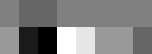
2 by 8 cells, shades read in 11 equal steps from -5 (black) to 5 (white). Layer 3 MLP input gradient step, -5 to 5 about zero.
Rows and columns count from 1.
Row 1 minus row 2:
-1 3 4 -5 -4 -1 -1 1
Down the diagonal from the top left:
0 -4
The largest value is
5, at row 2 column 4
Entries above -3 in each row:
8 6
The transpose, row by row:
0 1 / -1 -4 / -1 -5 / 0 5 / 0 4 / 0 1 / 0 1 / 0 -1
